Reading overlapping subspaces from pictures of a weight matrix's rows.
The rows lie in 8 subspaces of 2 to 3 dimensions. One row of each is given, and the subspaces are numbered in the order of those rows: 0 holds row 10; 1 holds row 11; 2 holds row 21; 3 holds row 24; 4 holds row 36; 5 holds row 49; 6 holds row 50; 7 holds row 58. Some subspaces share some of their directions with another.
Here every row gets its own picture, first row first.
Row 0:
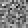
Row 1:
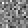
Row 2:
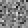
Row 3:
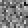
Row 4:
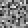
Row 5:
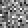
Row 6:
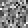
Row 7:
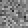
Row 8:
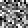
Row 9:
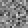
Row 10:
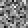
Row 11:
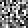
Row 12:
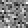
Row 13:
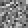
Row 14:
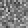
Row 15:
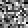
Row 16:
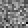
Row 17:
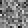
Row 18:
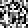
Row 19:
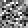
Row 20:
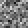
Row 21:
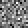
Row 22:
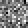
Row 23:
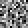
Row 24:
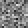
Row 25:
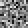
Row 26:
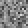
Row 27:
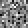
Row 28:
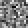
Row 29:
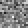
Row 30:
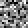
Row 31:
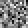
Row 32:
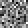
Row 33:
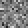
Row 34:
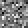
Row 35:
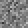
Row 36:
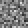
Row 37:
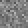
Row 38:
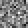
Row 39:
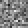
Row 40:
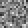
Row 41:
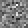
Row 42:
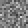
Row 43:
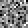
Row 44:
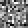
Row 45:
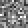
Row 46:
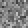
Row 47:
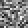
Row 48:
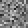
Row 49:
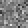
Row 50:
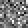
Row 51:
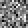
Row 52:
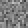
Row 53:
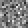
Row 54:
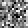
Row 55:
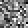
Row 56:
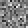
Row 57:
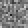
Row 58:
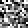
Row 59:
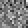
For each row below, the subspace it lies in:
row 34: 3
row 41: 3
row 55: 7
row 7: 6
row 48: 4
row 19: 3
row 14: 1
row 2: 0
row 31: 6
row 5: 5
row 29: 7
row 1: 1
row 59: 6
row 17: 5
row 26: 6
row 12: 7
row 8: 7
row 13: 3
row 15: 7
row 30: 0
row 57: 1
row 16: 7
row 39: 4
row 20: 0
